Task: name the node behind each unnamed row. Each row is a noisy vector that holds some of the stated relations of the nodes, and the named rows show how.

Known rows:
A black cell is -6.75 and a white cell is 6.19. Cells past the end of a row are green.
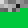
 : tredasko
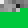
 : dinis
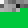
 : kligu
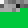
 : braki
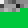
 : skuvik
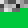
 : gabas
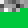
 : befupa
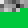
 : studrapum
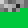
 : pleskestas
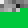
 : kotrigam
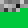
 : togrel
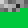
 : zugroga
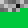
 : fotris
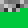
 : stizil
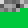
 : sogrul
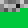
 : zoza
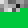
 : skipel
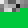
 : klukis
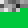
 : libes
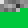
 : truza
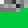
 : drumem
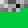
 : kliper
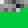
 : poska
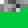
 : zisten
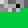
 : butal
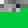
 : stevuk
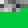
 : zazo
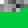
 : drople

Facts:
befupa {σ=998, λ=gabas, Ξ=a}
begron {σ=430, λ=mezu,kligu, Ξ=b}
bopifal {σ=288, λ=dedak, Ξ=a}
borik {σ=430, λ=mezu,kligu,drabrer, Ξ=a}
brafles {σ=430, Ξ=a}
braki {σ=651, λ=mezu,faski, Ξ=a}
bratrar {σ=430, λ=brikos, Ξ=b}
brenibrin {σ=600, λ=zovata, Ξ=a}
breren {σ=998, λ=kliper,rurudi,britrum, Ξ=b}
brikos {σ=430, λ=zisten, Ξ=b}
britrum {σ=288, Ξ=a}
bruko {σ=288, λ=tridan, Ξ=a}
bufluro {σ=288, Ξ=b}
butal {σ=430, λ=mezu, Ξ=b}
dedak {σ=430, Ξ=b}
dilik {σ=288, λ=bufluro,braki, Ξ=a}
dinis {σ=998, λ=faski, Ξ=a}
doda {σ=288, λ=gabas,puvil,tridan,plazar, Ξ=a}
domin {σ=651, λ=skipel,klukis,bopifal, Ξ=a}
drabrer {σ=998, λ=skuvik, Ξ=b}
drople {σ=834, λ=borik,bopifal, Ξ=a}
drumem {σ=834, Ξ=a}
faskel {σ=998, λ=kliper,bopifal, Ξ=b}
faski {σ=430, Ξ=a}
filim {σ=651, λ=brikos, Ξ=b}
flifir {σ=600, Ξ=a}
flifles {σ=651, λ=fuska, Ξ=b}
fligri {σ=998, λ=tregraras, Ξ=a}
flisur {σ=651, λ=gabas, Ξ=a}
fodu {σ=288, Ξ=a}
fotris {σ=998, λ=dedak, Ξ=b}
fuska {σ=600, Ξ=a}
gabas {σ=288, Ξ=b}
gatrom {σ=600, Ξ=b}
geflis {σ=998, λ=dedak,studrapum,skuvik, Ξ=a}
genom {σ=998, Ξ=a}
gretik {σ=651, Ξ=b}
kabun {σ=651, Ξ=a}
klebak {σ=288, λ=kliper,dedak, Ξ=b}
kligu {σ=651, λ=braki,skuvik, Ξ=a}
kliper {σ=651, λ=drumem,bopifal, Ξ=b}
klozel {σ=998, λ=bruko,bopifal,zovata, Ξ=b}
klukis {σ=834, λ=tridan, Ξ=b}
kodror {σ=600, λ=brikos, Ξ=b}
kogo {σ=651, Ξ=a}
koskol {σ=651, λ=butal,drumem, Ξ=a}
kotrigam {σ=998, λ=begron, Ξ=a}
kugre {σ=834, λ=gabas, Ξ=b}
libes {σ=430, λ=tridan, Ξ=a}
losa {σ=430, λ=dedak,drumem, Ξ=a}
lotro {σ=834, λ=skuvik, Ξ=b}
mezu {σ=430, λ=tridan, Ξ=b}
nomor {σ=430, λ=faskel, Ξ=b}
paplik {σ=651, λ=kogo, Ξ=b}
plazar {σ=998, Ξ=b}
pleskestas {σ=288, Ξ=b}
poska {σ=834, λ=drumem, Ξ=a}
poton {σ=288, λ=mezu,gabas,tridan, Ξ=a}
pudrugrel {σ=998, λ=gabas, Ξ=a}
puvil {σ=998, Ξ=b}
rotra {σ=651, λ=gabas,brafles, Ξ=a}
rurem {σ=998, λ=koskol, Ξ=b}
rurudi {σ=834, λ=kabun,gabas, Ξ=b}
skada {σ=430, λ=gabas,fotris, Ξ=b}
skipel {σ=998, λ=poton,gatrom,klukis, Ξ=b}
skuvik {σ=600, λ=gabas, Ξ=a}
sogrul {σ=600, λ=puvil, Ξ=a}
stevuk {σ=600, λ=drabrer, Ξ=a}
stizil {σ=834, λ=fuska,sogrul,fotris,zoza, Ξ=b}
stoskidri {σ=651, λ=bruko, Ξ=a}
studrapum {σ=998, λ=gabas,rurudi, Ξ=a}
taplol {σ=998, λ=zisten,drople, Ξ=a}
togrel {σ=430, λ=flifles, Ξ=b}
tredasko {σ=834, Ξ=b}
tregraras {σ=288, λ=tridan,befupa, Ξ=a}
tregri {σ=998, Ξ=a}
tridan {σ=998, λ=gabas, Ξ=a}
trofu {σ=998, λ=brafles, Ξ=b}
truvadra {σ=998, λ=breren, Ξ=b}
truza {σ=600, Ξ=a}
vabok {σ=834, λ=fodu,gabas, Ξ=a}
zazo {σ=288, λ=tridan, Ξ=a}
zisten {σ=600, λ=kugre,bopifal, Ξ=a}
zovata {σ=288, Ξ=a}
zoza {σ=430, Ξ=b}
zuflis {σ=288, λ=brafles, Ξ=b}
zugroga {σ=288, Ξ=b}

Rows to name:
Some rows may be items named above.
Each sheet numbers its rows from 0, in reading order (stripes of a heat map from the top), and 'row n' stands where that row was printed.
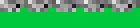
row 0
rurem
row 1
bufluro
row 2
stevuk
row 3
dilik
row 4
bufluro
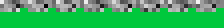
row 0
geflis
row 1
butal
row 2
brikos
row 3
poska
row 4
nomor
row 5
flifles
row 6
doda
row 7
faski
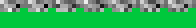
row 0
lotro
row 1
begron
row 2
doda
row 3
poska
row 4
zuflis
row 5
klebak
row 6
gretik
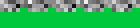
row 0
klebak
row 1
skuvik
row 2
skada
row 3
brafles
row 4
puvil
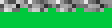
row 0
gabas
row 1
vabok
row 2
bruko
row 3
britrum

